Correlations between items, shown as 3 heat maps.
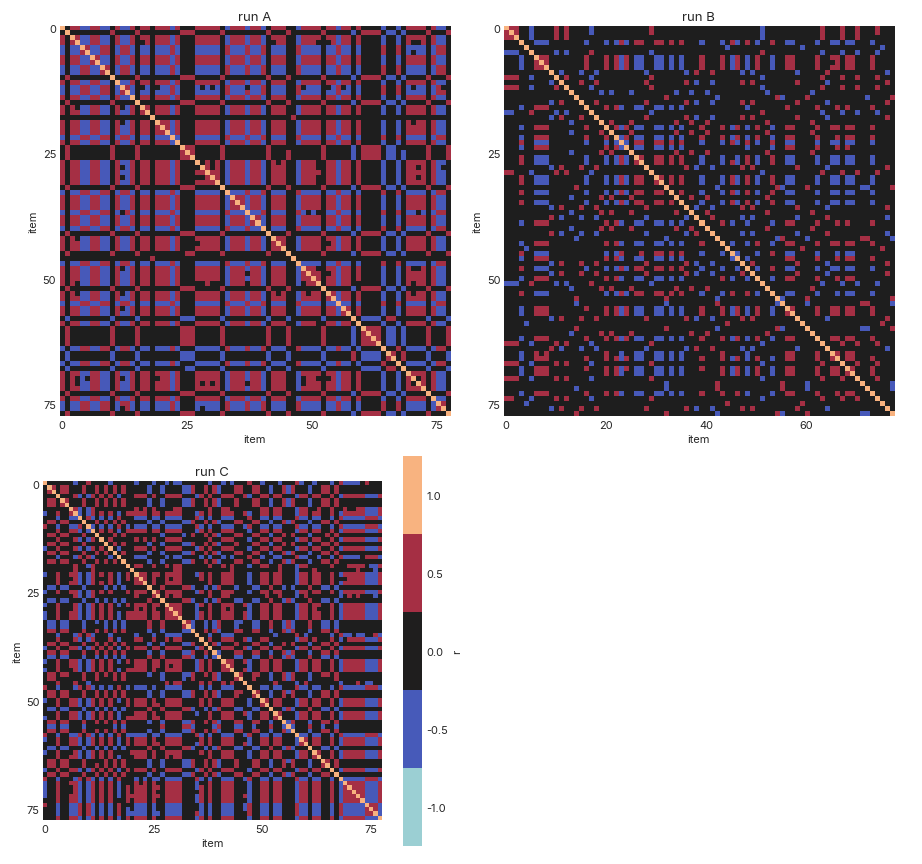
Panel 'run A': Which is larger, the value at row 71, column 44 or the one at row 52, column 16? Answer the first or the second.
the first
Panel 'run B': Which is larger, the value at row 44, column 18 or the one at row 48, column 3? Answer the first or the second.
the second
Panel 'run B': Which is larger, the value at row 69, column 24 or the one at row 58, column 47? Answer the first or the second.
the second
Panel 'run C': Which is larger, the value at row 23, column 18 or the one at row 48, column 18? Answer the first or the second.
the second
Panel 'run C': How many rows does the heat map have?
78
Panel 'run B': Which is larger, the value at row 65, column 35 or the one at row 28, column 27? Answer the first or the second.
the second
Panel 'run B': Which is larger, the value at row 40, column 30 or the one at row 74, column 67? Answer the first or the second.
the second
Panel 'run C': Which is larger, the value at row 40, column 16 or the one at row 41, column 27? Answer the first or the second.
the second
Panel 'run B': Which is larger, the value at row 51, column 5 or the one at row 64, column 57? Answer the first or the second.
the first
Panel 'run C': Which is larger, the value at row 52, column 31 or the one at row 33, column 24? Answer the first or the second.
the second
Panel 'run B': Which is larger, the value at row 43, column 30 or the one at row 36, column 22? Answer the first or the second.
the second
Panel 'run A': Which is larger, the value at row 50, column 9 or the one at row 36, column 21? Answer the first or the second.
the second
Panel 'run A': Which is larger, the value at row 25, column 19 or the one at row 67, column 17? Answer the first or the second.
the first
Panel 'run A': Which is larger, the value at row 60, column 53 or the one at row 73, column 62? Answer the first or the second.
the second
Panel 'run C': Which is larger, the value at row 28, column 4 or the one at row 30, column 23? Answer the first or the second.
the second
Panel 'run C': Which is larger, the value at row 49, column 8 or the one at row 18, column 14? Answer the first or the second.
the second
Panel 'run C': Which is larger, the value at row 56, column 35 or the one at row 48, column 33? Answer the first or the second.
the first
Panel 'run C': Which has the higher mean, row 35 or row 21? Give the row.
21
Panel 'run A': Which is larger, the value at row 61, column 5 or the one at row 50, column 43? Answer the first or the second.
the second
